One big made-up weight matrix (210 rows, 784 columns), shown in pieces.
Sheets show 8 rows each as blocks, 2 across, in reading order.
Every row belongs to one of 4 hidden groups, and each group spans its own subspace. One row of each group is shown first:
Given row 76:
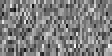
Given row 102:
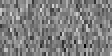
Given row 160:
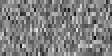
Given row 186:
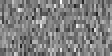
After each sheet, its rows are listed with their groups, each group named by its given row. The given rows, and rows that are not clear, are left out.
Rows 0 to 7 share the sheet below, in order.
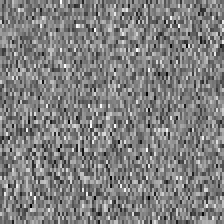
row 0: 186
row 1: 76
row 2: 160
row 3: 76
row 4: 102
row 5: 76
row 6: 102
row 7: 160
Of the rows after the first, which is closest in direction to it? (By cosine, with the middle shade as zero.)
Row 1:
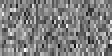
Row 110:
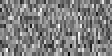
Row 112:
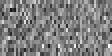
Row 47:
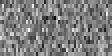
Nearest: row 47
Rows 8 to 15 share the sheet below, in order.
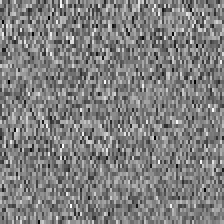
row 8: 186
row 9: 102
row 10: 102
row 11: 186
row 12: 102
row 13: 160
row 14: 76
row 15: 102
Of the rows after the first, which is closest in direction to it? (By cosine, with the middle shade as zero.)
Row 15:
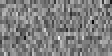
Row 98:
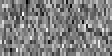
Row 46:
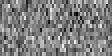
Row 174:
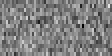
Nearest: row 46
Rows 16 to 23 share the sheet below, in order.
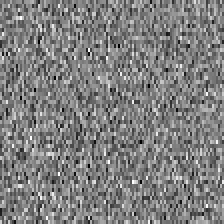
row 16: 160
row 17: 186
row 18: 102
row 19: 160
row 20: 102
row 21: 76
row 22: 160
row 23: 160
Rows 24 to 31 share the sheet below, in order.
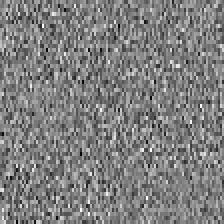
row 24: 160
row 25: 186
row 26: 186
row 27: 160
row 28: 76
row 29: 102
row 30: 76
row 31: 102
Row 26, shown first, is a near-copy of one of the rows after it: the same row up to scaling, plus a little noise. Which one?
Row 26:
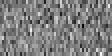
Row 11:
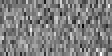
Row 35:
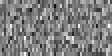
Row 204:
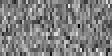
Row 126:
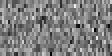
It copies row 11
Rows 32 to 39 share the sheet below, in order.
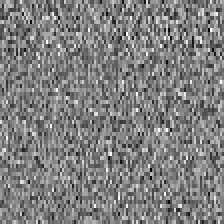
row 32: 76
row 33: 76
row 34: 186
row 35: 186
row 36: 186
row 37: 76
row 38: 160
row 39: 186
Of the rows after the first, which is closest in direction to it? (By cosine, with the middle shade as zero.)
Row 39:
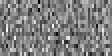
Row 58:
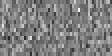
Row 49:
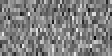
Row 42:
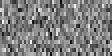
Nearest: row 49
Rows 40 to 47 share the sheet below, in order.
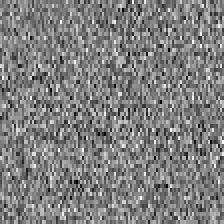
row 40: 102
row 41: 76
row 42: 186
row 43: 76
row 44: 102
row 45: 76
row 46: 102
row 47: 76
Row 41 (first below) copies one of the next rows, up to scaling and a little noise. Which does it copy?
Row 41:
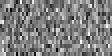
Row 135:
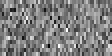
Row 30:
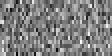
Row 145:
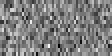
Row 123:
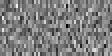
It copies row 30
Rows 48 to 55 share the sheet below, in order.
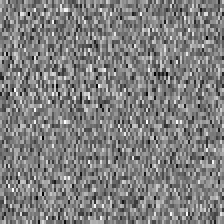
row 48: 160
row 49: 160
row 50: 76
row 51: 76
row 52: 160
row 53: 160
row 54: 160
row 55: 76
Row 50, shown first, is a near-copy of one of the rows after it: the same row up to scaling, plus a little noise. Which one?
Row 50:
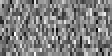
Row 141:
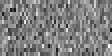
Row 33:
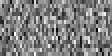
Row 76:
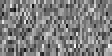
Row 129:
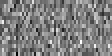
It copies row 33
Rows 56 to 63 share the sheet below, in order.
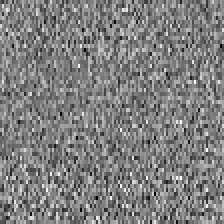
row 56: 76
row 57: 76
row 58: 102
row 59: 186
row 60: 186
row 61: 160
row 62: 76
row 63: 160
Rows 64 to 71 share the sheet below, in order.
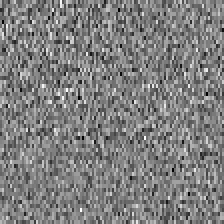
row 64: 186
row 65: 76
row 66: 102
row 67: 160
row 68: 186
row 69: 102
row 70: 76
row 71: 186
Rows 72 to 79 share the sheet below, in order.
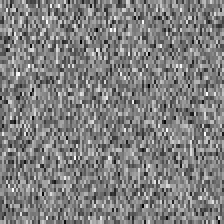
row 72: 76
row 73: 76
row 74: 102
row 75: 160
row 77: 102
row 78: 160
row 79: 102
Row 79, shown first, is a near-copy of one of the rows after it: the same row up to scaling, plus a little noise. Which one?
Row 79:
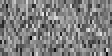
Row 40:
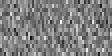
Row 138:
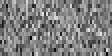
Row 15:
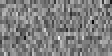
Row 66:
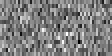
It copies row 138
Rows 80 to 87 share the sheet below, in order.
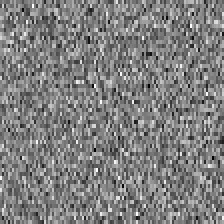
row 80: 76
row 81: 102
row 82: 186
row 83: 160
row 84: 160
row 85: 186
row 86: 186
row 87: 76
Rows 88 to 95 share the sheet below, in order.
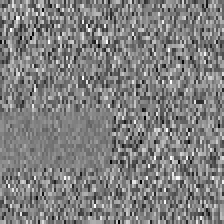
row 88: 102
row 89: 76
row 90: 102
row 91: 102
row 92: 76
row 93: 76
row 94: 160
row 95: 160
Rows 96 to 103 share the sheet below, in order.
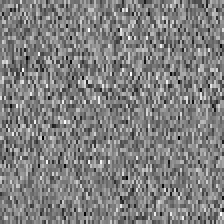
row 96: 76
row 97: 76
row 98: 102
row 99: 76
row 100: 160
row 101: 76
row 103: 76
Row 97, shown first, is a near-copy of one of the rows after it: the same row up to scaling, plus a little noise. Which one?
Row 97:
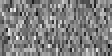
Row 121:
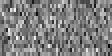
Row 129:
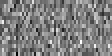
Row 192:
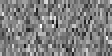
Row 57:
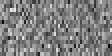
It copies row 121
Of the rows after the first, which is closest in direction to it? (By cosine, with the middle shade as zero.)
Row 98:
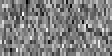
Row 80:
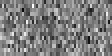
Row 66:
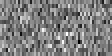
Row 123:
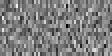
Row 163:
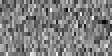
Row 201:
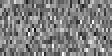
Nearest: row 201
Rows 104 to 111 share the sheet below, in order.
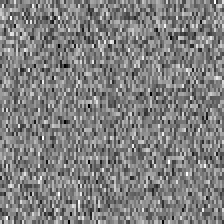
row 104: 76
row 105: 102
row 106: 160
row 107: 102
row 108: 160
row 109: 76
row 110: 102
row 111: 186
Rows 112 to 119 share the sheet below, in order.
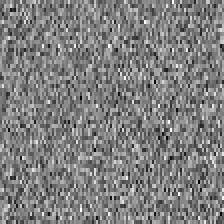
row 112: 76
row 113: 186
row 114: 76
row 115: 160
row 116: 160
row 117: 76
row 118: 76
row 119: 76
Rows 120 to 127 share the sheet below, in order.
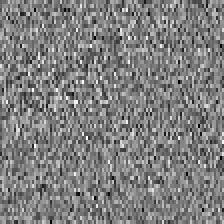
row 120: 160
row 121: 76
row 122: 186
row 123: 76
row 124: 102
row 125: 76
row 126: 186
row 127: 186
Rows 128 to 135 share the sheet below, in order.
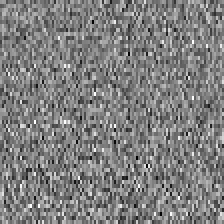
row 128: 102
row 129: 76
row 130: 160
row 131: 76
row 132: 160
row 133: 76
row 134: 102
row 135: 76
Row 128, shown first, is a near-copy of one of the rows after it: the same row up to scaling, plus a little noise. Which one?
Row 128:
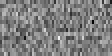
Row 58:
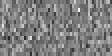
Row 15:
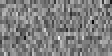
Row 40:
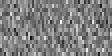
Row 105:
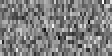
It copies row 15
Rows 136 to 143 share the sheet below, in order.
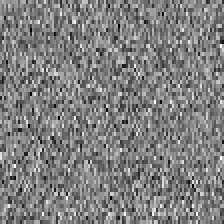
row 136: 186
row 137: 186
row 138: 102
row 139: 76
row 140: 160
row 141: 76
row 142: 76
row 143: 102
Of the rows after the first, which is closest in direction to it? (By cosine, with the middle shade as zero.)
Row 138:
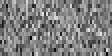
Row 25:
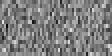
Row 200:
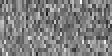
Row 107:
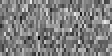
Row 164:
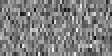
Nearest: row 107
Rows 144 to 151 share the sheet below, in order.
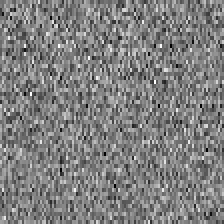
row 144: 76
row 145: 76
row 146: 102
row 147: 160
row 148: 102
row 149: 160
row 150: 186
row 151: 76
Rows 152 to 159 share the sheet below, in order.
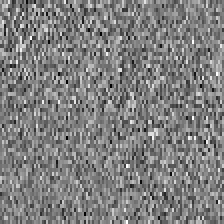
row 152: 102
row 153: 76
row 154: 76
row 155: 102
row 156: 76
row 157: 186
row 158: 102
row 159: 160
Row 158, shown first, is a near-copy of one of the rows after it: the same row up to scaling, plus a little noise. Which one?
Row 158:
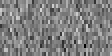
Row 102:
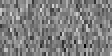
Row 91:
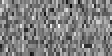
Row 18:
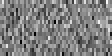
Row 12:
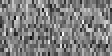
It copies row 102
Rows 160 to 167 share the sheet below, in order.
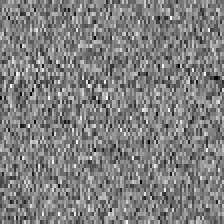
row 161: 76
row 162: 102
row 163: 102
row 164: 160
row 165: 160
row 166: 76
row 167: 160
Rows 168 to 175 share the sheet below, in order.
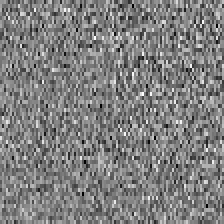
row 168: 160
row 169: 102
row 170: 160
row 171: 102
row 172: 76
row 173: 160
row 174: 186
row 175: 160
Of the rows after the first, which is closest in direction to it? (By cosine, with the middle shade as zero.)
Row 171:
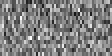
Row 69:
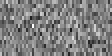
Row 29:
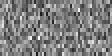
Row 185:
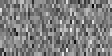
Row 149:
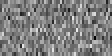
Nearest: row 29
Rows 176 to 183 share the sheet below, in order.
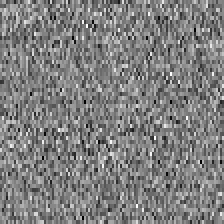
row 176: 102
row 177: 76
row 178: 102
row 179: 76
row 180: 76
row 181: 160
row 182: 186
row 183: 186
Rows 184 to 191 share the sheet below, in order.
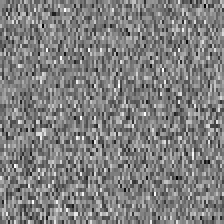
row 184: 160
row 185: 102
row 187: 186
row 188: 186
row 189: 76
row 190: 186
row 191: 160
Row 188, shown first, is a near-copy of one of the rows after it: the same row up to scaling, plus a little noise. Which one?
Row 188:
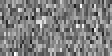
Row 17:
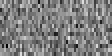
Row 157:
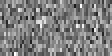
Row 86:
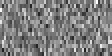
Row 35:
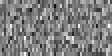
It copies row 157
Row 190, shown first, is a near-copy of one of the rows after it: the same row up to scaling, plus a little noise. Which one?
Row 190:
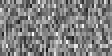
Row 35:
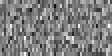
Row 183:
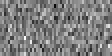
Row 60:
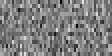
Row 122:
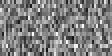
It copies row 122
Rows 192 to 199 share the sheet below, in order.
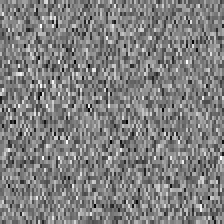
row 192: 76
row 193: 76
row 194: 160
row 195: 186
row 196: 76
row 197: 76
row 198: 160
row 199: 76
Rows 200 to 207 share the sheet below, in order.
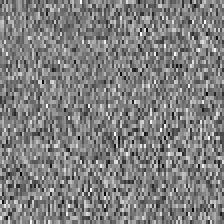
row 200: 102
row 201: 102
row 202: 160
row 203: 160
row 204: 186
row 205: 186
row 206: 102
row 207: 76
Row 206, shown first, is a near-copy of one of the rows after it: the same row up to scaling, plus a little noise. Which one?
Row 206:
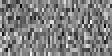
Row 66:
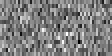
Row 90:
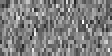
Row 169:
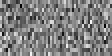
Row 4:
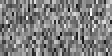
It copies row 169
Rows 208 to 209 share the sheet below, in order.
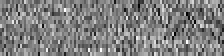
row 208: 160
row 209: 102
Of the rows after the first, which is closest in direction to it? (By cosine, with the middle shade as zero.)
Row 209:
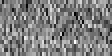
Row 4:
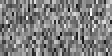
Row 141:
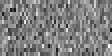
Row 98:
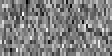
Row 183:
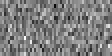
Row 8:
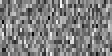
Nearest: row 98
